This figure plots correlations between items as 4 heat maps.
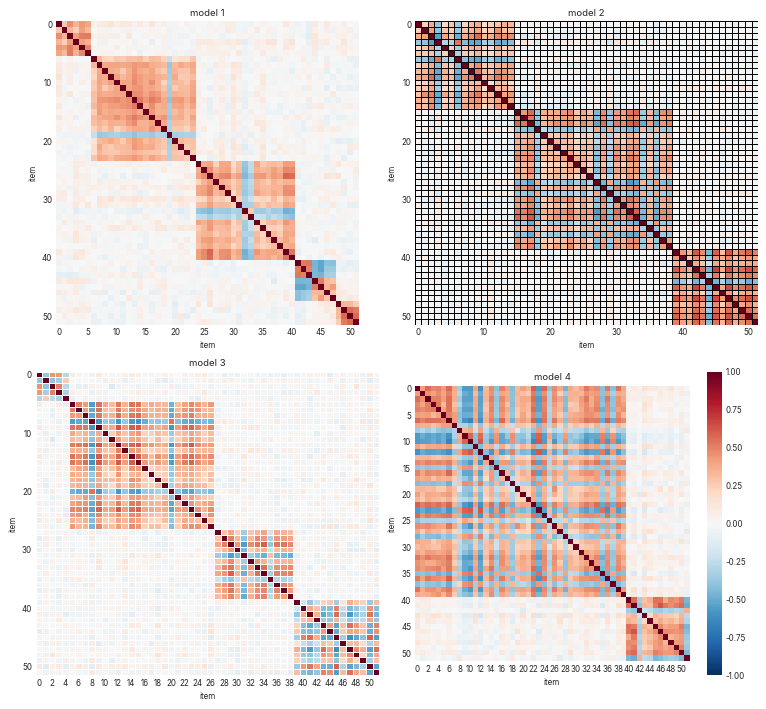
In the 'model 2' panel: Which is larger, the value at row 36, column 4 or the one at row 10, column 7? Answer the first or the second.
the second
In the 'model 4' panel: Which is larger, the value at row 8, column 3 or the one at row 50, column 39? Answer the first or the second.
the second
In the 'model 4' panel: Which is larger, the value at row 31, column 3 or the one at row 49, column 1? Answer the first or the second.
the first
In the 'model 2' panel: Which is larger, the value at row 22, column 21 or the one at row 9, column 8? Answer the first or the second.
the second
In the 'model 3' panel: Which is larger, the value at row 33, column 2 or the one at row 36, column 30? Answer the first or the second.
the second
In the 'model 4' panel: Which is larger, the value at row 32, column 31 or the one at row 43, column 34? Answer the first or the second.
the first
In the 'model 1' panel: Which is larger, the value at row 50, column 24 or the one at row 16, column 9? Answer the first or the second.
the second
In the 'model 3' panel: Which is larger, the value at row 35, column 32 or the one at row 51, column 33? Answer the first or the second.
the second
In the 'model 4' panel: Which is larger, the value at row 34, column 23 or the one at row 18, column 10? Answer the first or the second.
the second
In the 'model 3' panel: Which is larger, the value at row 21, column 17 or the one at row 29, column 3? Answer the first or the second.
the first
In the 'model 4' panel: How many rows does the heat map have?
52
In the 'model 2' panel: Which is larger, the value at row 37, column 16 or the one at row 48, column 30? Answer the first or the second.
the first
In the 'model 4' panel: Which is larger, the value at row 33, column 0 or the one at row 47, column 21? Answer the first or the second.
the first
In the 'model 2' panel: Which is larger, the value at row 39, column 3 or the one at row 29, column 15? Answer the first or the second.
the first
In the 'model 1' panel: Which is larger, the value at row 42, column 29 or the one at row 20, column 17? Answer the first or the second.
the second
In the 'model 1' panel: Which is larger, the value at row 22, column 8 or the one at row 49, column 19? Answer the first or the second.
the first
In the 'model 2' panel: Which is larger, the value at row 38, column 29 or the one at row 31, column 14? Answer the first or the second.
the second
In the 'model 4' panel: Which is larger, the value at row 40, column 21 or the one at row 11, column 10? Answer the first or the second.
the first
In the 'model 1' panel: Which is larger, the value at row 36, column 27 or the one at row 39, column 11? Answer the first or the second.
the first
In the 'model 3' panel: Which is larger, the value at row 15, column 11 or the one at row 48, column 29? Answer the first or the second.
the first
